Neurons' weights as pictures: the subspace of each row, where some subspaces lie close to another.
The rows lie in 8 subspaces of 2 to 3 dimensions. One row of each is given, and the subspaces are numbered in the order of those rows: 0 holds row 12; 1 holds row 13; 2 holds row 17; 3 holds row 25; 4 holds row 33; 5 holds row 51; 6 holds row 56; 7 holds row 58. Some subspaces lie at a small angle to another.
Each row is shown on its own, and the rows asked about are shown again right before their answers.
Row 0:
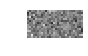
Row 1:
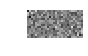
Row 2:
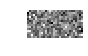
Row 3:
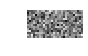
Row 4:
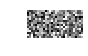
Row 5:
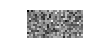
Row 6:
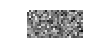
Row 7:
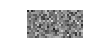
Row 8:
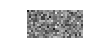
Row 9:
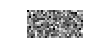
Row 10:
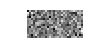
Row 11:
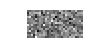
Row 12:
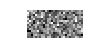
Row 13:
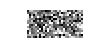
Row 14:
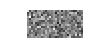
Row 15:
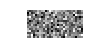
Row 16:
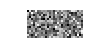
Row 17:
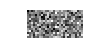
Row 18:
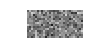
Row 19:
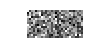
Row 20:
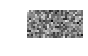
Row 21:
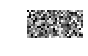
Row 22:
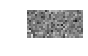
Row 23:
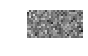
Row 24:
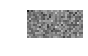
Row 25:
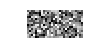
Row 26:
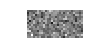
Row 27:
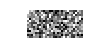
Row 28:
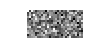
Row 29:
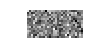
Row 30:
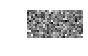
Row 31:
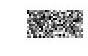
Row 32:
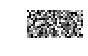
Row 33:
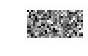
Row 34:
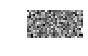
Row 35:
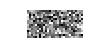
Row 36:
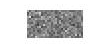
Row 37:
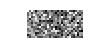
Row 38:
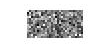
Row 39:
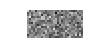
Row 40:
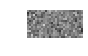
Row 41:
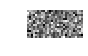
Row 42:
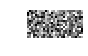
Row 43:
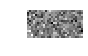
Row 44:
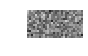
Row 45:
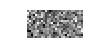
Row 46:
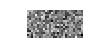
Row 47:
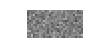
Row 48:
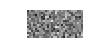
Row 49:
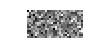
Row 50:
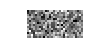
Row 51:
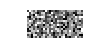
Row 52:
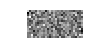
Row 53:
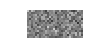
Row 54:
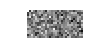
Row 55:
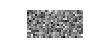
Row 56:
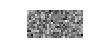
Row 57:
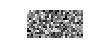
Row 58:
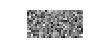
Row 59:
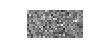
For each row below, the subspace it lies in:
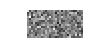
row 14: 3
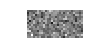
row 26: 0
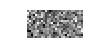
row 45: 0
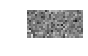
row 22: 1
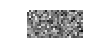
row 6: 4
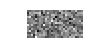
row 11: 3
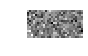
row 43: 0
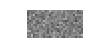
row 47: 7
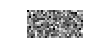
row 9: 3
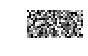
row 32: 2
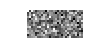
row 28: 6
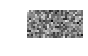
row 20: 6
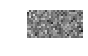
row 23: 4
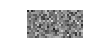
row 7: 1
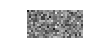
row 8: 2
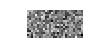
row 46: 5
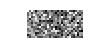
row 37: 4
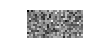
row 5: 6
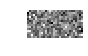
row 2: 4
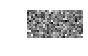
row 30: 6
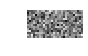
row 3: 7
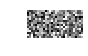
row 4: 5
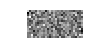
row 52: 2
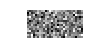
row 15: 2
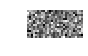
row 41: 7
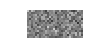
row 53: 1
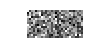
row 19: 3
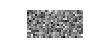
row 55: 7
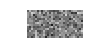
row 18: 3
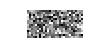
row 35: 1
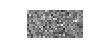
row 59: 1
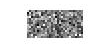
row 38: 3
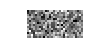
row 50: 1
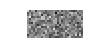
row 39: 3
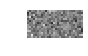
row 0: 6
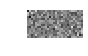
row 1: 5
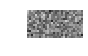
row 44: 6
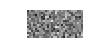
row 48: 5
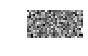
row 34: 2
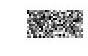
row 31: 1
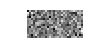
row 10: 2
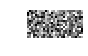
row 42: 5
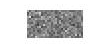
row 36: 3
